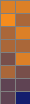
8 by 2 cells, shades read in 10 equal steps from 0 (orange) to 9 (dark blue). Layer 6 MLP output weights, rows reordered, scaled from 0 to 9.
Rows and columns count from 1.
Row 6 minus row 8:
-3 -4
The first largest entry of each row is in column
1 2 1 1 1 2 1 2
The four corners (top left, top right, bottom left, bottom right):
1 1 6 9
